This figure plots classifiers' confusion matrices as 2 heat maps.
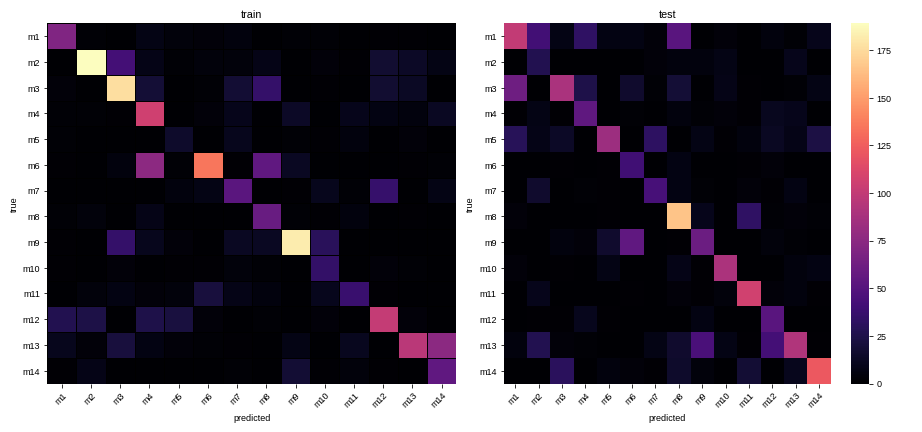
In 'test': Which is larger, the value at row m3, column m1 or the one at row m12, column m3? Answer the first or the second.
the first
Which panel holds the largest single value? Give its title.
train
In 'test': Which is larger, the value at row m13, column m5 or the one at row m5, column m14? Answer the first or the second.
the second
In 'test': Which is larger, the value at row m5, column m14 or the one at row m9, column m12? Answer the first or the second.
the first
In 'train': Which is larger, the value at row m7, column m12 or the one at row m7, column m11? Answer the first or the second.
the first
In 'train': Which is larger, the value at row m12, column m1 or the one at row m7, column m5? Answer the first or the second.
the first
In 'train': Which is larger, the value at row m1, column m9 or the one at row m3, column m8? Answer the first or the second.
the second
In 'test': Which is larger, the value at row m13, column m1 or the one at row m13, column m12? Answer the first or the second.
the second
